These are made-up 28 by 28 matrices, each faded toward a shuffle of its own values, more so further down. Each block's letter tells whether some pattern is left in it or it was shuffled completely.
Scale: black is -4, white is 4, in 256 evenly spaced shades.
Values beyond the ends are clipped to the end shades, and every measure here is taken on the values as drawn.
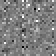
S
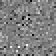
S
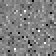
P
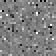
P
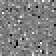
P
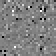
S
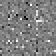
S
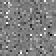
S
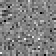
P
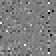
S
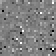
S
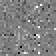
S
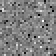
P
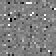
S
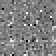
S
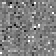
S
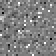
P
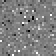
P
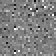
S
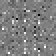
S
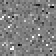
P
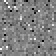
P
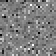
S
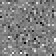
P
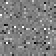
S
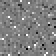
P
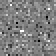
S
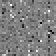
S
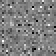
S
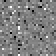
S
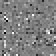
S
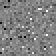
P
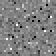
P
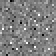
P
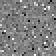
P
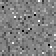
P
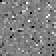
P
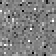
P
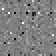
S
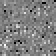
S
